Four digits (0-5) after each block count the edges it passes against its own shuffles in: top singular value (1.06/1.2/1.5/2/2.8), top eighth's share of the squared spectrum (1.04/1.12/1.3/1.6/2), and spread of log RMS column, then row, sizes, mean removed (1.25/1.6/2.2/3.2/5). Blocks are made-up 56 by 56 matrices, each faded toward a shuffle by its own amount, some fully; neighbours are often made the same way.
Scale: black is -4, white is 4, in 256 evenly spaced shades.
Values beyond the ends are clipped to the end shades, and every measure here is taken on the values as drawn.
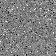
0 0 0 0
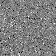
0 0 0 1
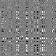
4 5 3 3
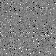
3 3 1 1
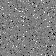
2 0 0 0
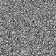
3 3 1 1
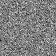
1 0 0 0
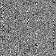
1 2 3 0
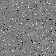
1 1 0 0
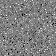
1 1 0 0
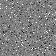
0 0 0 0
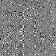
4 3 2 1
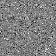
3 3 1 1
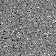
0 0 0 0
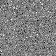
0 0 0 0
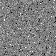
0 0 0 0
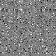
3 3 0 1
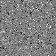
1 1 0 0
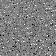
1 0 0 0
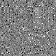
3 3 1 1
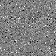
3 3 1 1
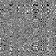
4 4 3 2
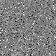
2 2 0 0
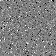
0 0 0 0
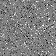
0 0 0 0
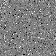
2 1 0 0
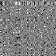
4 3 2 2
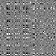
5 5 3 3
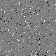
1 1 0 0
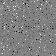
2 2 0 1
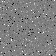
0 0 0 0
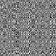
4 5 3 3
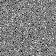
1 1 0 0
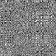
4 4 2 2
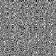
3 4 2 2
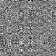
4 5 2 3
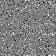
1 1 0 1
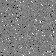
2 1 0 0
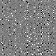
4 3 2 1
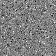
2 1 0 0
